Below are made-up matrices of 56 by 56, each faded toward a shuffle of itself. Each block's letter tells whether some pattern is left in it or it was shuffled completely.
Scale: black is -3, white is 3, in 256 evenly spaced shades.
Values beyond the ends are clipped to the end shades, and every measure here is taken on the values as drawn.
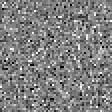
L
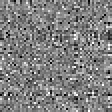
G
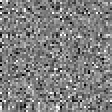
G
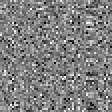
G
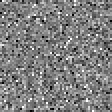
L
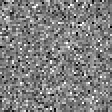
L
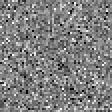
L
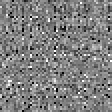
G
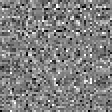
G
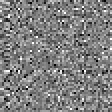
G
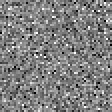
L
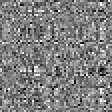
G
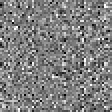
G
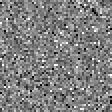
L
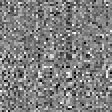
G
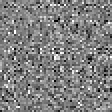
G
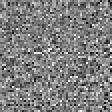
G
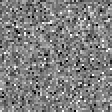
L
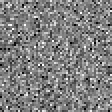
L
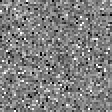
L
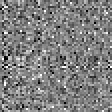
G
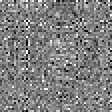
G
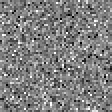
L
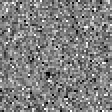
L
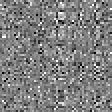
G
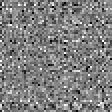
G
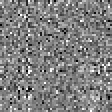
G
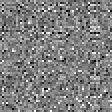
G
